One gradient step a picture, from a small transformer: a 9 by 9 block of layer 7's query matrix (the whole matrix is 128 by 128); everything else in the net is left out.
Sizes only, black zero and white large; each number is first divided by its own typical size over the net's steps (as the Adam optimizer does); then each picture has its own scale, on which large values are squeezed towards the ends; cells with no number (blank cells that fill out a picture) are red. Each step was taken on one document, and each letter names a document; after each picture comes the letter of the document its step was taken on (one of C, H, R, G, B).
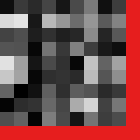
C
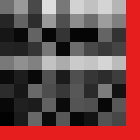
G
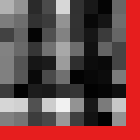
G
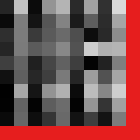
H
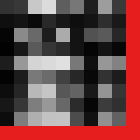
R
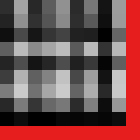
H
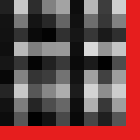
H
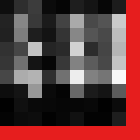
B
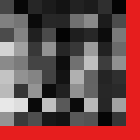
C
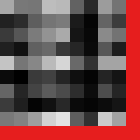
R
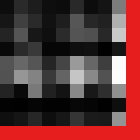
B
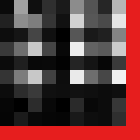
B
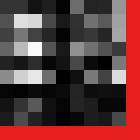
B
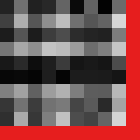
H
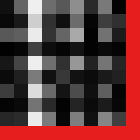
R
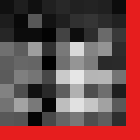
C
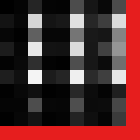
B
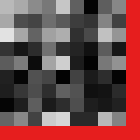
R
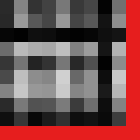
H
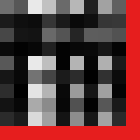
R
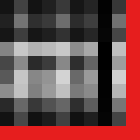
H
